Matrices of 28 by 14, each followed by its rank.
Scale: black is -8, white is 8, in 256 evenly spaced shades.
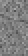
full rank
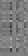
two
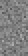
full rank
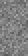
full rank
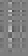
one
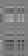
one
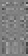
two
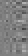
two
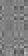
two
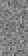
full rank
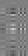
one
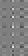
one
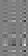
one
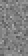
full rank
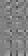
two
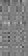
two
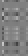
one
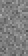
full rank
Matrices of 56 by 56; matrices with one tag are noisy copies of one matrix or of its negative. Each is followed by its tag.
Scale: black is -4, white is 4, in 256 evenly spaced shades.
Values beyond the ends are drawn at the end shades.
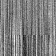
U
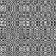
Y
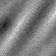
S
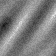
S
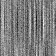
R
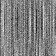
R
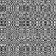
Y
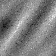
S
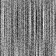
R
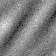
S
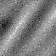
S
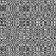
Y
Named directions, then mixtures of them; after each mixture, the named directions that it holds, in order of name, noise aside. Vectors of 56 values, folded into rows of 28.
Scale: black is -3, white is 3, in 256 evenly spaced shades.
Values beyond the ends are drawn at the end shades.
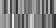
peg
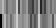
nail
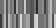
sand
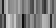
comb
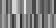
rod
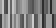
nail, peg, rod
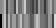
nail, sand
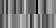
sand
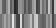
peg, rod, sand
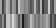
comb, peg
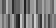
rod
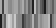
comb, nail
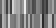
peg, rod, sand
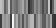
nail, peg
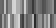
comb, rod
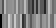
comb, nail, sand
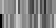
nail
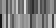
nail, rod, sand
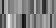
comb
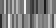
comb, rod, sand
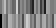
comb, nail, sand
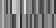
rod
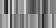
peg, rod, sand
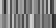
peg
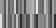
sand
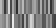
peg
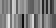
comb, peg, rod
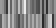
peg, rod, sand
